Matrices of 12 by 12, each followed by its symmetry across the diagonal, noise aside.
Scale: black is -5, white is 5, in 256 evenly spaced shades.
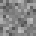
symmetric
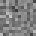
antisymmetric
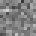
neither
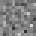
antisymmetric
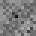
symmetric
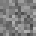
antisymmetric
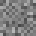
symmetric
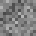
symmetric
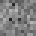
neither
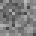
symmetric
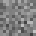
antisymmetric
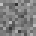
neither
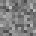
antisymmetric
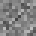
symmetric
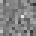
neither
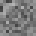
symmetric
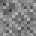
symmetric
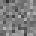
neither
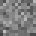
neither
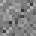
symmetric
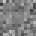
antisymmetric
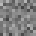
neither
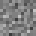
antisymmetric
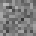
neither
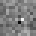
antisymmetric
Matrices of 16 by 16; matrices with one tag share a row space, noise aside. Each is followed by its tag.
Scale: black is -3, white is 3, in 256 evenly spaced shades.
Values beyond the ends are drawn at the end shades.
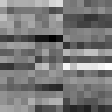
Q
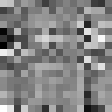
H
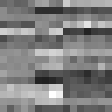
Q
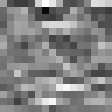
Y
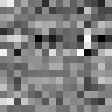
H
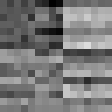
Q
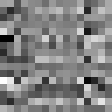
H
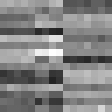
Q
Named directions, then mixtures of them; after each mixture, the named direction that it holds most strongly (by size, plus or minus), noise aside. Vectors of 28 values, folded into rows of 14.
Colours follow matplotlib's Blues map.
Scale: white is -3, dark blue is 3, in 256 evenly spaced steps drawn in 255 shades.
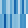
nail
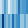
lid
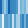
lid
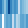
lid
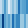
lid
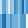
nail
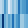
lid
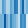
nail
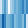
lid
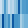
lid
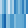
nail
